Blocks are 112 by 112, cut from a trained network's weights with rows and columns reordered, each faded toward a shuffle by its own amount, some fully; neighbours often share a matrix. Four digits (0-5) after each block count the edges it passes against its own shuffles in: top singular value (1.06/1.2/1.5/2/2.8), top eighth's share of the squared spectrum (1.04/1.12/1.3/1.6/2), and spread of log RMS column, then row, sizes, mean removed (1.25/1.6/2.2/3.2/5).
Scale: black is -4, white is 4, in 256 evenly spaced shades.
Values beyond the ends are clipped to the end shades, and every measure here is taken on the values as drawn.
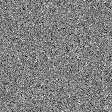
0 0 0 0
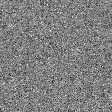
0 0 0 0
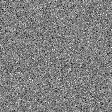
0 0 0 0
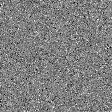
0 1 0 0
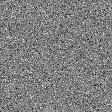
0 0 0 0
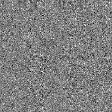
3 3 3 0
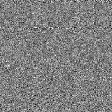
3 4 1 3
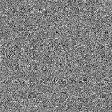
3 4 1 3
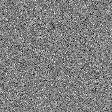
1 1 1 0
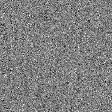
2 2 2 0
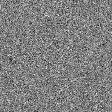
1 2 0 1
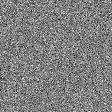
1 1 0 1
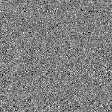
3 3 0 3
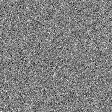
0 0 0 0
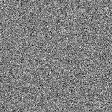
2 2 0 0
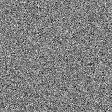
2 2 0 0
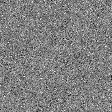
2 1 1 0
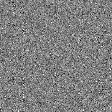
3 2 2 0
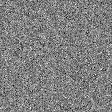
1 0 0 0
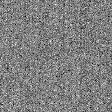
2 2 0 2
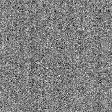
2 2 0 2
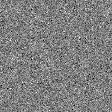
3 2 2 0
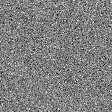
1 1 0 0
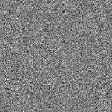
3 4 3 2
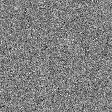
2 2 0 0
